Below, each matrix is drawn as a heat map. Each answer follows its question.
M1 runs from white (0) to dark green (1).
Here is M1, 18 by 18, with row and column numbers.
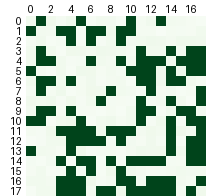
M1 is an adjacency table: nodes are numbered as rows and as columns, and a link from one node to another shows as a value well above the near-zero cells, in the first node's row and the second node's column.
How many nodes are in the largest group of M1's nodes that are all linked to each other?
5
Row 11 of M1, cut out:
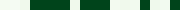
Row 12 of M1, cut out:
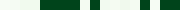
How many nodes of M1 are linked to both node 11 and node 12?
6
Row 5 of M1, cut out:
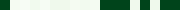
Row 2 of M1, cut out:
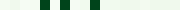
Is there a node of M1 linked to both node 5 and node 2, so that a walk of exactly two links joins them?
no
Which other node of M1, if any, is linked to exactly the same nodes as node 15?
node 2
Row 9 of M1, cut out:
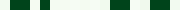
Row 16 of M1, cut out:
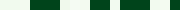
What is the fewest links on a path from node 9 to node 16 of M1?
1
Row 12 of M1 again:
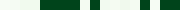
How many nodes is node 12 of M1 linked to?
8
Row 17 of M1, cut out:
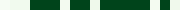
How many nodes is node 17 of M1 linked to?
11
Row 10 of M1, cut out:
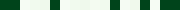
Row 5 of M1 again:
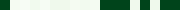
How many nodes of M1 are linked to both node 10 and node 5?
5
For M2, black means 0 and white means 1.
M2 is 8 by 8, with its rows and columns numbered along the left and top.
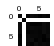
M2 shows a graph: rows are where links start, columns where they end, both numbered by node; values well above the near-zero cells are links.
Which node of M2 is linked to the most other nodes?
node 1
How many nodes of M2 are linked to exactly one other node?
7
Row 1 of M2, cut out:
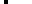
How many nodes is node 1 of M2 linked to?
7
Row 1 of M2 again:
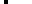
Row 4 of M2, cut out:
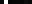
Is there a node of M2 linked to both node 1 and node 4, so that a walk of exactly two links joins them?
no
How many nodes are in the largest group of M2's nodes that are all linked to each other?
2
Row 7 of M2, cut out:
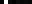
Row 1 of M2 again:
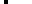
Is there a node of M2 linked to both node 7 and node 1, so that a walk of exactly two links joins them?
no
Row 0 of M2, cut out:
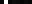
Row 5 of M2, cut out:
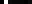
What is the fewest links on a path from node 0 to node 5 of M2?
2
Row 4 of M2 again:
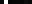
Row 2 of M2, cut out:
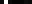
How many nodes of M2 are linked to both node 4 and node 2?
1
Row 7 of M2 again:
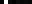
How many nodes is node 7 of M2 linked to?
1
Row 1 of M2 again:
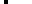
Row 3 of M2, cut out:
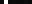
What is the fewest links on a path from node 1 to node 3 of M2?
1
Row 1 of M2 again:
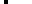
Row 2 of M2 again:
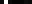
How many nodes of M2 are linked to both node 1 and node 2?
0
